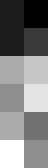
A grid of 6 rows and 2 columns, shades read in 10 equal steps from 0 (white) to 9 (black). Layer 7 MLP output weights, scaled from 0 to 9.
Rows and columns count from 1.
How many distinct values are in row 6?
2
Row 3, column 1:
3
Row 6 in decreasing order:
4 0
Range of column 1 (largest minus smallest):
8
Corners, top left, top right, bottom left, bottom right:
8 9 0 4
